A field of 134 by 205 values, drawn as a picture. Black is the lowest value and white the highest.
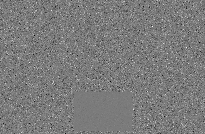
Grain: fine. Mirror symmetry: none. Calmest part: bottom middle. Odd patch: calmer, in the bottom middle.
